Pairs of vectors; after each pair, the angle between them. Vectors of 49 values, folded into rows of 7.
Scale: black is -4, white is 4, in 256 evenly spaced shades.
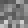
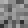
nearly opposite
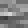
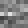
nearly parallel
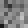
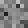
orthogonal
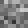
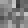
orthogonal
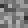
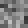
nearly parallel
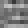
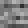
nearly opposite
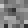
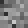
orthogonal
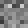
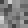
partly opposed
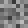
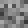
orthogonal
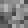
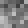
nearly opposite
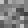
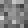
partly aligned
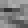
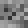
partly aligned
